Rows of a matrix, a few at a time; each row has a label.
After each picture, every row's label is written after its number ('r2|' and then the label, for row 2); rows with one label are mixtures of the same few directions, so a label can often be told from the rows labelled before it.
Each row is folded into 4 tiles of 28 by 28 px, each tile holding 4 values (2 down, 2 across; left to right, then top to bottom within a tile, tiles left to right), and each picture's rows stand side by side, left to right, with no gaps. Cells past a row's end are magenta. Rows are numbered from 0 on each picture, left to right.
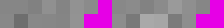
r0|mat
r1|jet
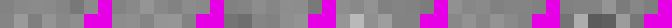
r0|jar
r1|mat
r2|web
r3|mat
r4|mat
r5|jet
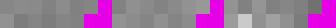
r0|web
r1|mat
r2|mat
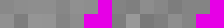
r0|jet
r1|jet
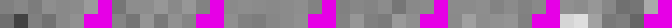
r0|mat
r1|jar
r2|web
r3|jet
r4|mat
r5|web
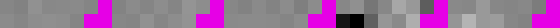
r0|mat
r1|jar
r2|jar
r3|web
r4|mat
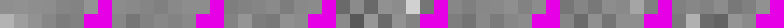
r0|web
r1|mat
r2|jet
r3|jar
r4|mat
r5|jar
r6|jet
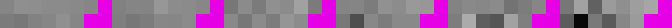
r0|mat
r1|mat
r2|jar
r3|mat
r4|jet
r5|mat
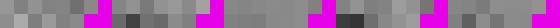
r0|jar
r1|mat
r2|web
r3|web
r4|mat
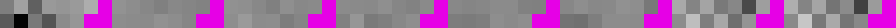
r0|mat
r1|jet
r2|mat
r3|jet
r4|web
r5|web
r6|jar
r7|jar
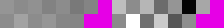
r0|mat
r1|jar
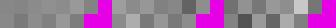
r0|jar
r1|jar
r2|jar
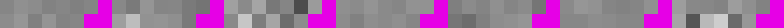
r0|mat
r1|mat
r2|jar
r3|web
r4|web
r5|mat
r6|jet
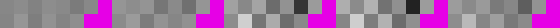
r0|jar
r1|jar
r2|jar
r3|jar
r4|jar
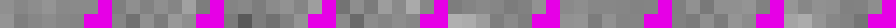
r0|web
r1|jar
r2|mat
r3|jar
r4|web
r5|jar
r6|jar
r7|web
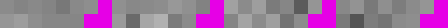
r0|web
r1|jet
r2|jar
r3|mat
